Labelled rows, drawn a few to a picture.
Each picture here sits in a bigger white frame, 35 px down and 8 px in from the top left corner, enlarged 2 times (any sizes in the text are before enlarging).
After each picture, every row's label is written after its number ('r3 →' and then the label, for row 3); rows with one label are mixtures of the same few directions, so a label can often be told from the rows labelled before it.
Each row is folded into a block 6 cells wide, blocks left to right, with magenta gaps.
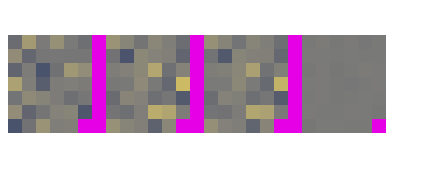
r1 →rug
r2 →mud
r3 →mud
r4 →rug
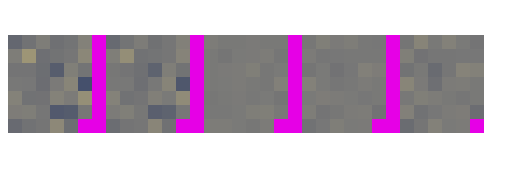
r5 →mud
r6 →mud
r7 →mud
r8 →rug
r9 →rug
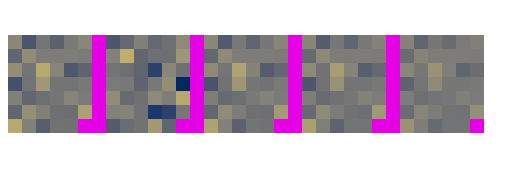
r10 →rug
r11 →mud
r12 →rug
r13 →rug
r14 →rug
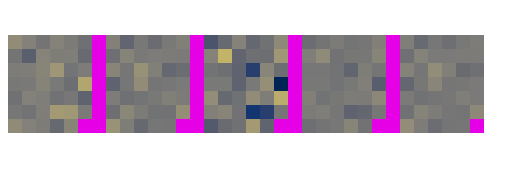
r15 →mud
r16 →rug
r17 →mud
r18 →mud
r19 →rug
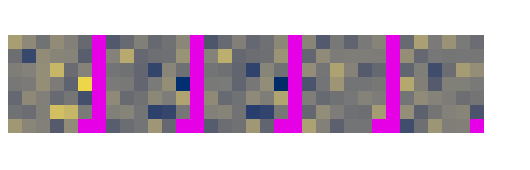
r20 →mud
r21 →mud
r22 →mud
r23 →rug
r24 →rug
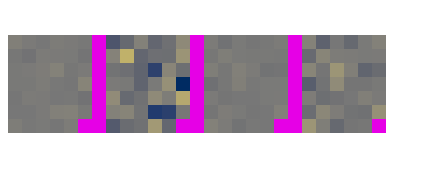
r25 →mud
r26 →mud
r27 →rug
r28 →rug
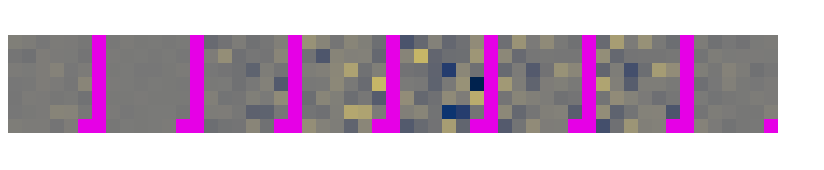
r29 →mud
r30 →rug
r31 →mud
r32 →mud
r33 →mud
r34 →rug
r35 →rug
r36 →rug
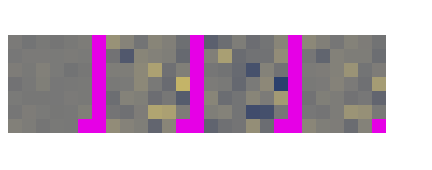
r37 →rug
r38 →mud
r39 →mud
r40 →mud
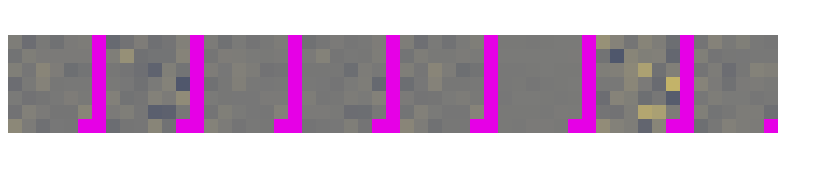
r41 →rug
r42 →mud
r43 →rug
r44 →mud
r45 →rug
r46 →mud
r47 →mud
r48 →rug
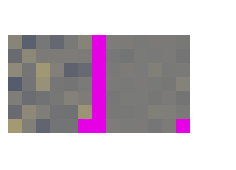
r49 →rug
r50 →mud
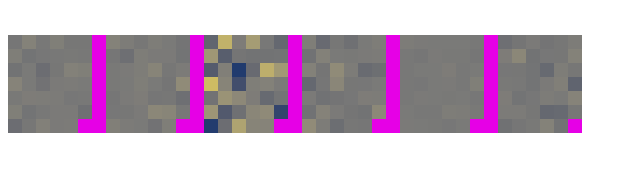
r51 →rug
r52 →mud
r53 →rug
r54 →rug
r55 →mud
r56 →mud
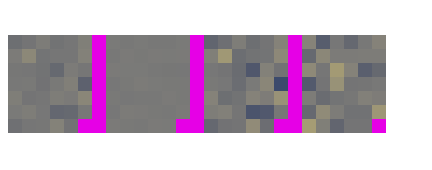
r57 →mud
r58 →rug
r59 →mud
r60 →rug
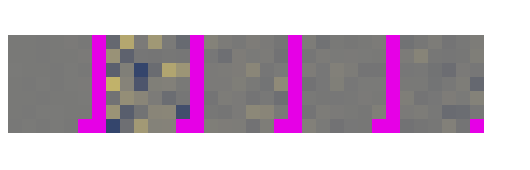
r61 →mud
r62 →rug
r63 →mud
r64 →rug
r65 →mud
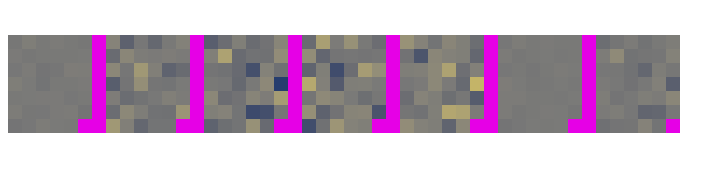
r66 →rug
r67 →rug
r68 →mud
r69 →rug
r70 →mud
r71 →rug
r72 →mud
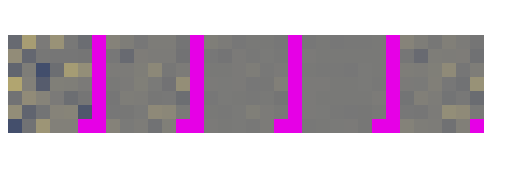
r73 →rug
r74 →mud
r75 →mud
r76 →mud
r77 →mud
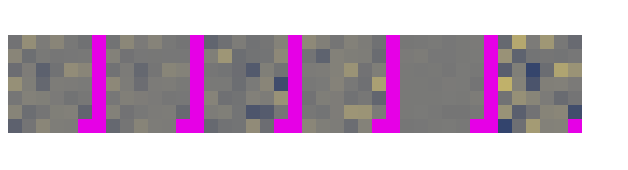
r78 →rug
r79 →rug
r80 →mud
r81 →mud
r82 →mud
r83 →rug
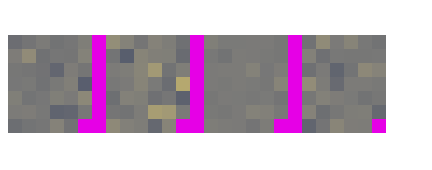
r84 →mud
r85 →mud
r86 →mud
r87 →rug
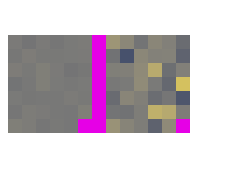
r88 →rug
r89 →mud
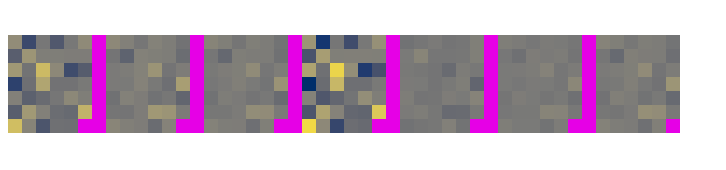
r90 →rug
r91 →mud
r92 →mud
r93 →rug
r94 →mud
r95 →mud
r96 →mud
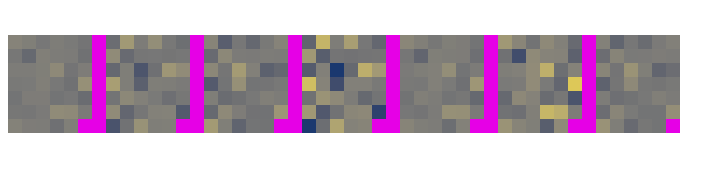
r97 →mud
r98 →rug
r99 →rug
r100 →rug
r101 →mud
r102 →mud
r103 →rug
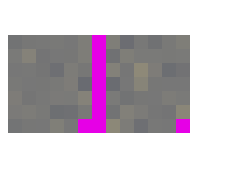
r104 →mud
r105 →rug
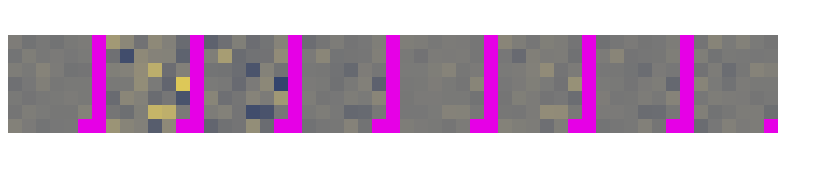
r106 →rug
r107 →mud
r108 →mud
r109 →mud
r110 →mud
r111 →mud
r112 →mud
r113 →rug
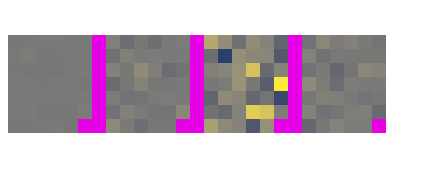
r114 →mud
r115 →rug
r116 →mud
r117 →rug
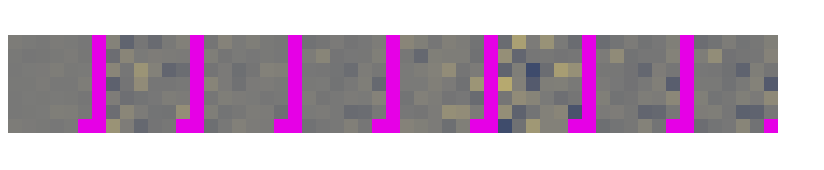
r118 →mud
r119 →rug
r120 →rug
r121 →mud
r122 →mud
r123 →rug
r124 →mud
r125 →mud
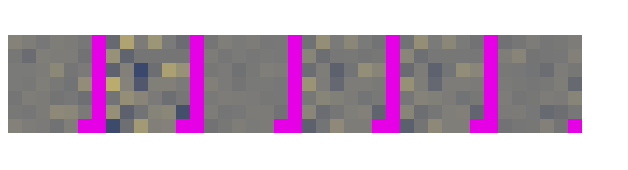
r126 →mud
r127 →rug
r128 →rug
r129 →rug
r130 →rug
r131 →mud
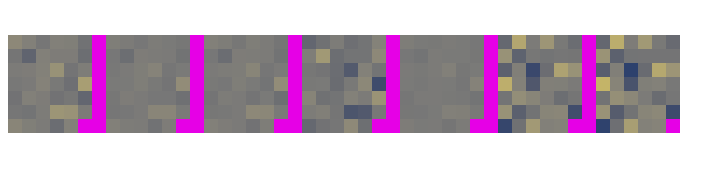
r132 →mud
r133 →mud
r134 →mud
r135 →mud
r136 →mud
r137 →rug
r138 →rug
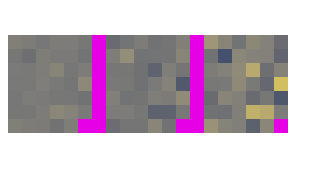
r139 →mud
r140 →mud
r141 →mud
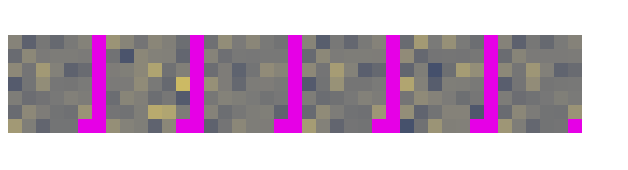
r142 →rug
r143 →mud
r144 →rug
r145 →rug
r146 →rug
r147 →rug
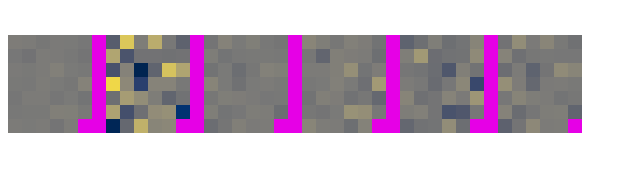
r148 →mud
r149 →rug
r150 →rug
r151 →mud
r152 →mud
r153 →rug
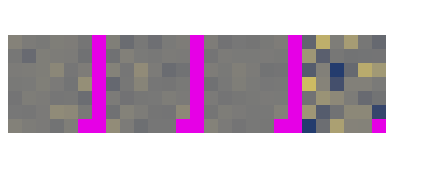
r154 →mud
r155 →rug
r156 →rug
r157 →rug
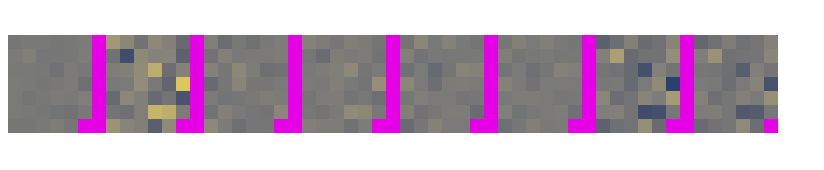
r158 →mud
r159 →mud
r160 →rug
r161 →mud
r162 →rug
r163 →rug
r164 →mud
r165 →mud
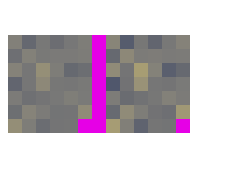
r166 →rug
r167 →rug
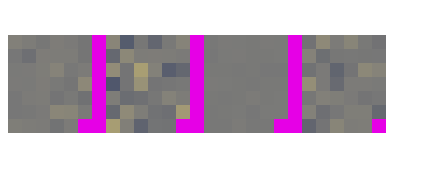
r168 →mud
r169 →rug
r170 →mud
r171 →rug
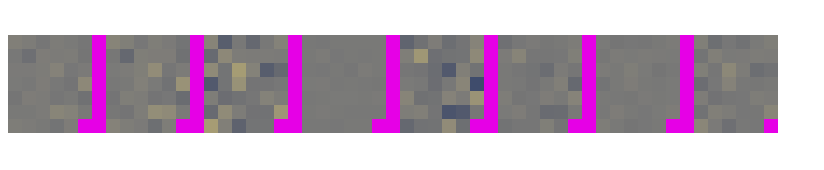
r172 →mud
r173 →mud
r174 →rug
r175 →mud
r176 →mud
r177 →mud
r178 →rug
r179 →rug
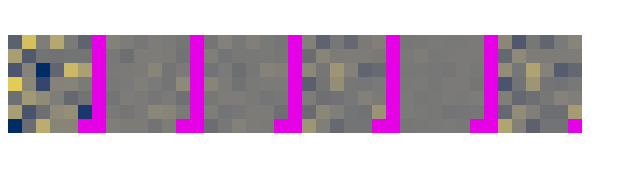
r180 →rug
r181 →mud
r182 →rug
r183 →rug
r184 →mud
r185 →rug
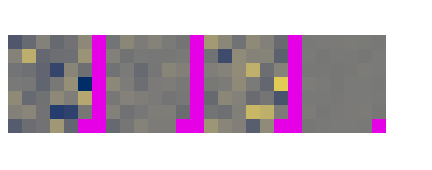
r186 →mud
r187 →rug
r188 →mud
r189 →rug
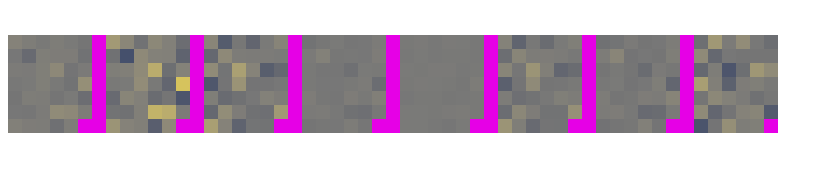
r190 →mud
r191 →mud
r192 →rug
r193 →mud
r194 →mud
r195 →rug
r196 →mud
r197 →rug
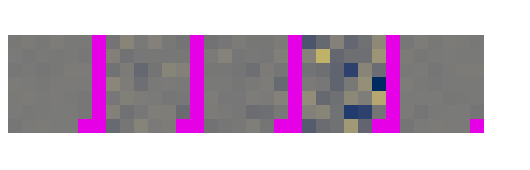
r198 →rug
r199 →rug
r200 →mud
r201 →mud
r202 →rug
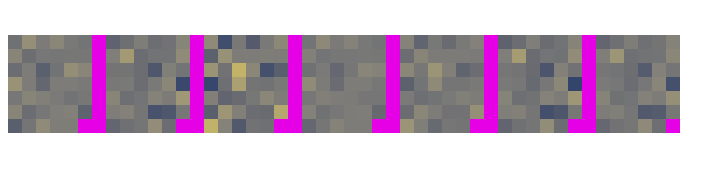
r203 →rug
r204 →mud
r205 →rug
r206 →rug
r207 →rug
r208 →mud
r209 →mud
